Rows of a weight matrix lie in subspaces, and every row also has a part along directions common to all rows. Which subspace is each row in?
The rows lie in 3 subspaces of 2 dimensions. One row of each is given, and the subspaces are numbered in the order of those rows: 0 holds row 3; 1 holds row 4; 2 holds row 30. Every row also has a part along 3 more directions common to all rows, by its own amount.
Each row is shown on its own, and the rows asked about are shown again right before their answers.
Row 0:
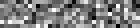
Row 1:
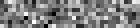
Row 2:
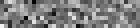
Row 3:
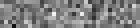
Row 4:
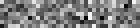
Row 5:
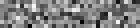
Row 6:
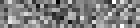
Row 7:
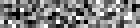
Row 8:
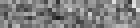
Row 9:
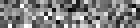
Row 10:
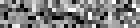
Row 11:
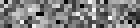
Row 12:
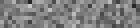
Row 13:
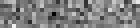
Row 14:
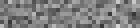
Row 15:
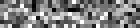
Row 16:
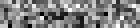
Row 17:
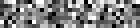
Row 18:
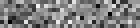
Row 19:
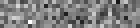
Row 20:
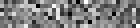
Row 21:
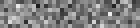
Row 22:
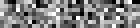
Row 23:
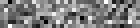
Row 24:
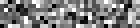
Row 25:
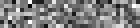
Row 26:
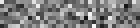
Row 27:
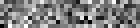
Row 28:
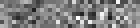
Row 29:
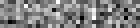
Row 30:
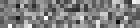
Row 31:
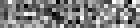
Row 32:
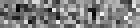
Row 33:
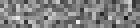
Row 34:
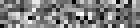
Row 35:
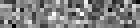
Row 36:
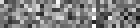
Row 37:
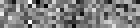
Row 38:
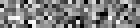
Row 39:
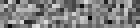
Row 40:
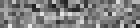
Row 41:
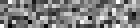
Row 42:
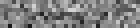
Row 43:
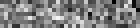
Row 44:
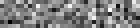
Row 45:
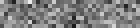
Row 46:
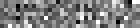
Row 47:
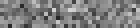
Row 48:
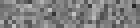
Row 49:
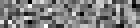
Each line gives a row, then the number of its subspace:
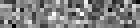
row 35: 0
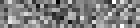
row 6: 1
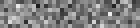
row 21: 1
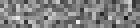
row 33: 2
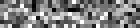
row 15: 2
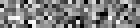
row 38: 2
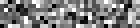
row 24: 1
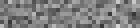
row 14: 1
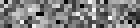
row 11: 1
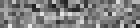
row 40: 2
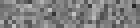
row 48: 0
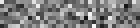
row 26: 1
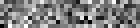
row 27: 2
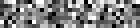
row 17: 0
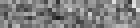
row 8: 2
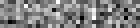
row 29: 1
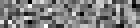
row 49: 0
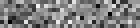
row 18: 1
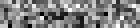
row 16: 2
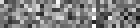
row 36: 1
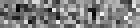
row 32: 2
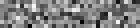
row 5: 2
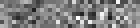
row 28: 0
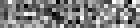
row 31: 1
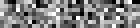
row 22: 0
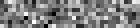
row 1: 0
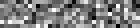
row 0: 1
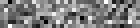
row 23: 1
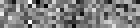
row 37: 0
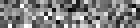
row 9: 2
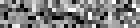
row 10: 2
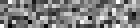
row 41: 1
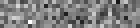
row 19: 1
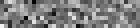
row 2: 0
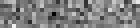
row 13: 0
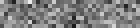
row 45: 0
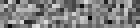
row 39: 1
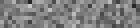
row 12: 0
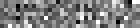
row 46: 2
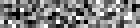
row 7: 0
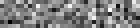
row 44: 1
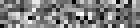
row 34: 0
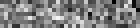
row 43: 2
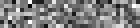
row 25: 0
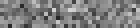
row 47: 2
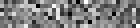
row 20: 2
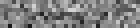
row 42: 2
